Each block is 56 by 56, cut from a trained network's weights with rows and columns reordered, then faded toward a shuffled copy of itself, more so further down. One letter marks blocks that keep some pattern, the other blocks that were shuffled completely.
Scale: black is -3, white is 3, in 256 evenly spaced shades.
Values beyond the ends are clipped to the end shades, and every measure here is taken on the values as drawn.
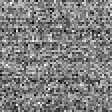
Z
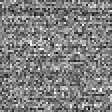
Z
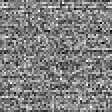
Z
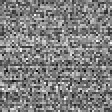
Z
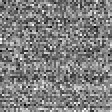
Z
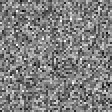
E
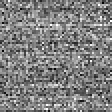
Z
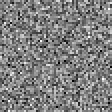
E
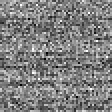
Z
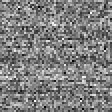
Z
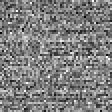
Z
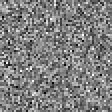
E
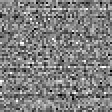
Z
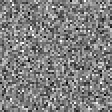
Z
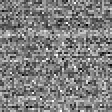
Z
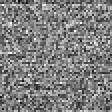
Z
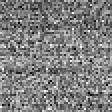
Z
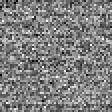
Z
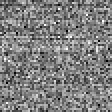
Z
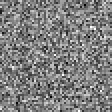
E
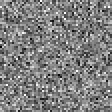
E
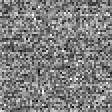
Z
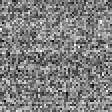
Z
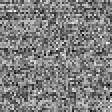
Z
